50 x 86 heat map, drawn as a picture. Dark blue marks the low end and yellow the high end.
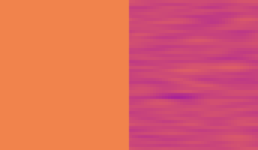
It is made of 1 by 2 panels. Panel 1,1: high, flat. Panel 1,2: middling, streaked across, faint in contrast.
